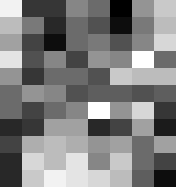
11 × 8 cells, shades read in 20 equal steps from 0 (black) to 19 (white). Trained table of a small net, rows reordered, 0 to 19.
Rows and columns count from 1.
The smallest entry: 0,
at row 1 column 6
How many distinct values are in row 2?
6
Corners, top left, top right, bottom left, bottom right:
18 15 3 1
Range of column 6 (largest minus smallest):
15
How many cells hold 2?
1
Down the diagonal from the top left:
18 9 1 5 6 7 16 2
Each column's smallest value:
3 4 1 5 3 0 6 1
